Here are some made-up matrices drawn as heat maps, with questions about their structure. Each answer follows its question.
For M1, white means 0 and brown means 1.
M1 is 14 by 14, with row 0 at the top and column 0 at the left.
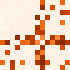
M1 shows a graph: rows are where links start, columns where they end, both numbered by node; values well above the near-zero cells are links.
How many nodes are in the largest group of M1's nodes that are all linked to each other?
3
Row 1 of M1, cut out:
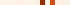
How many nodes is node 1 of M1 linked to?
2
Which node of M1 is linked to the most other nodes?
node 8
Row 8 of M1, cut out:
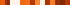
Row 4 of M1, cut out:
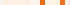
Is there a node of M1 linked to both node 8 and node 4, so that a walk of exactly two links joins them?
yes
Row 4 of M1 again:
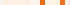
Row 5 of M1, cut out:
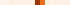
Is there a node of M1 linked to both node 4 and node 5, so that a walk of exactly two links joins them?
yes
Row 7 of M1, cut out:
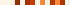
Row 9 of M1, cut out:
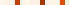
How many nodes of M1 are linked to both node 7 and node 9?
3
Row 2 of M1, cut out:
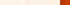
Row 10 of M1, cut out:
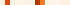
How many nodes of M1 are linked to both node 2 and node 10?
0
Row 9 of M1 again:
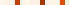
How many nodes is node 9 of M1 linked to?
3
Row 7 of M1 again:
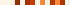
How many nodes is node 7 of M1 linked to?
7
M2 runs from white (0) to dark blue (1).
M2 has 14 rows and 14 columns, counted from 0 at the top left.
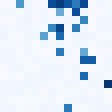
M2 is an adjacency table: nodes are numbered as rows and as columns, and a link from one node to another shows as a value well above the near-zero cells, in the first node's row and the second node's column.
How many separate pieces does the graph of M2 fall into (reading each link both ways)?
2
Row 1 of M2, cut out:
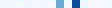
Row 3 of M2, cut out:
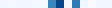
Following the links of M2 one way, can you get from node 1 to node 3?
no
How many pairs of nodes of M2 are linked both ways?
0
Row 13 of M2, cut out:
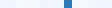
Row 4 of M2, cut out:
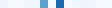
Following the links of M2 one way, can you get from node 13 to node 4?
no
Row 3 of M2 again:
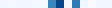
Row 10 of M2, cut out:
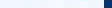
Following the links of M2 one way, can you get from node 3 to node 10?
yes
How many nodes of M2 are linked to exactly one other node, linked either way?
2
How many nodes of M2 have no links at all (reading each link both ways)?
1
